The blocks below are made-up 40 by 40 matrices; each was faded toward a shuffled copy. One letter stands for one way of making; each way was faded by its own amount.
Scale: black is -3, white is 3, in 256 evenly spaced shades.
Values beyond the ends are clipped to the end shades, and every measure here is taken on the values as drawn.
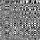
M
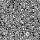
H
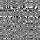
M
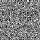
H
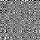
M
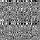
M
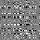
M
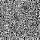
H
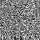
H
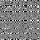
M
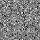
H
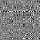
M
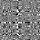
M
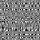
M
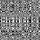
M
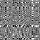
M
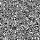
H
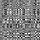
M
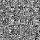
H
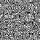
H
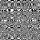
M
